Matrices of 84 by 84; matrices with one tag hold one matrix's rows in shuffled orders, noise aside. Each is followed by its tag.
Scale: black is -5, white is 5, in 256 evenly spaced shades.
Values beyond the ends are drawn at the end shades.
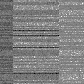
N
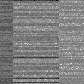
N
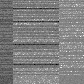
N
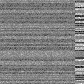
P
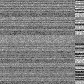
P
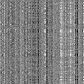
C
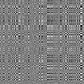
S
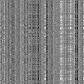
C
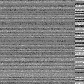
P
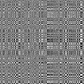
S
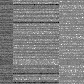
N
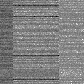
N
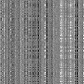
C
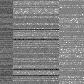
N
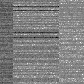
N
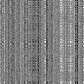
C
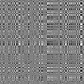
S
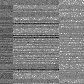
N
